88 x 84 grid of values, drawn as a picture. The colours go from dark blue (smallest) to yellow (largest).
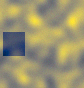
The ninth with the lowest average is the middle left. Values change most from cell to cell in the middle left. In the middle left lies a patch that is lower than the rest.
